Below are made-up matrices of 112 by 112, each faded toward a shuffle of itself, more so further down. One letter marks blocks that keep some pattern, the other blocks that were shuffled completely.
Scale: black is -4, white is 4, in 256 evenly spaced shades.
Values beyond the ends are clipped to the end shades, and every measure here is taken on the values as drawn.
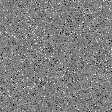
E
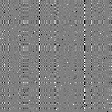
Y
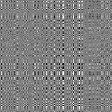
Y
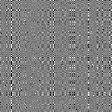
Y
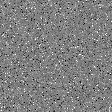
E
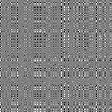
Y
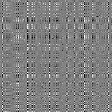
Y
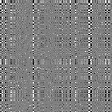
Y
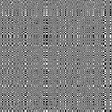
Y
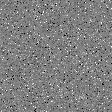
E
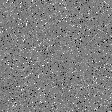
E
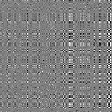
Y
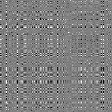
Y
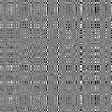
Y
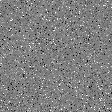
E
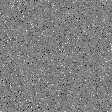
E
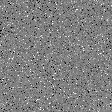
E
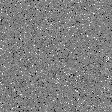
E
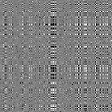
Y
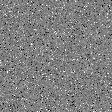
E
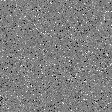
E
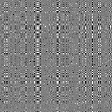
Y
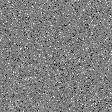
E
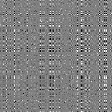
Y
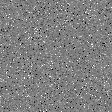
E
